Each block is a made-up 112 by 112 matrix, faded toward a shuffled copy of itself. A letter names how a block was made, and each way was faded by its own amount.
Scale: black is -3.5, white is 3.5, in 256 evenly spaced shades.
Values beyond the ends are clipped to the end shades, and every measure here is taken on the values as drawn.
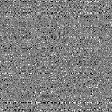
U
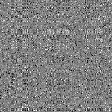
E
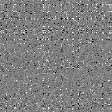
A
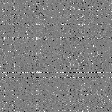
A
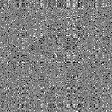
E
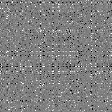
A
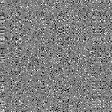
E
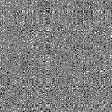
E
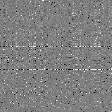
A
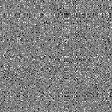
E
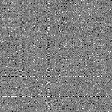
U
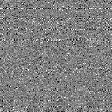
U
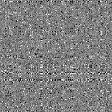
U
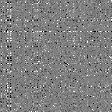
A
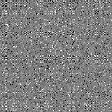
E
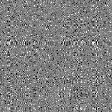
E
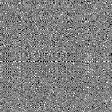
U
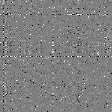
A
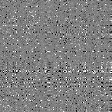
A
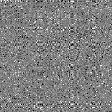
E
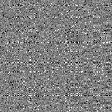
U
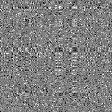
E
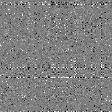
A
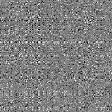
E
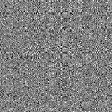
E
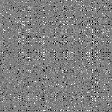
A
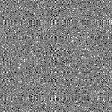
E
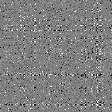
A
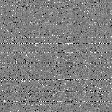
U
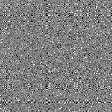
U
